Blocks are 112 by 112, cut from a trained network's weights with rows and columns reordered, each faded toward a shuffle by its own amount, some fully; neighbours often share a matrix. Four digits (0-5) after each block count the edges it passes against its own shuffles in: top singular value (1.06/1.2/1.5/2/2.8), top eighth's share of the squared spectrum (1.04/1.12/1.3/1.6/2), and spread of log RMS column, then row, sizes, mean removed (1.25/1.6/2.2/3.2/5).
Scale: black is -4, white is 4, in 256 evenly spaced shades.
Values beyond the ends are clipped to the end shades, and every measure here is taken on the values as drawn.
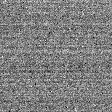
3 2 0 0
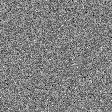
0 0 0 0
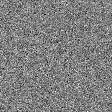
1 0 0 0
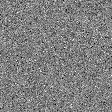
0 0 0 0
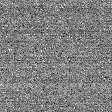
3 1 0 0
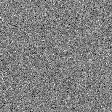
0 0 0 0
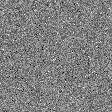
0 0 0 0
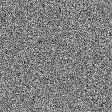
2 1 0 0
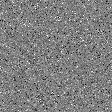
0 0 0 0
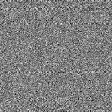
4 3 1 2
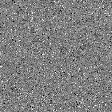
3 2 1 1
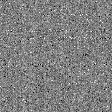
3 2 0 2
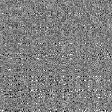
3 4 1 3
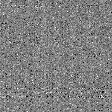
2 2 0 2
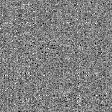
3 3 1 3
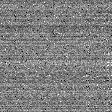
4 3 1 1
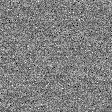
1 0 0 0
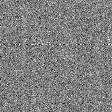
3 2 0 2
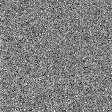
2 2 0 1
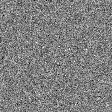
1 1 0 0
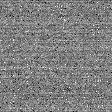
3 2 1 0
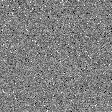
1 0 0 0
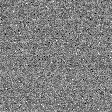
1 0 0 0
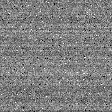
3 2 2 1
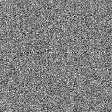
3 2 0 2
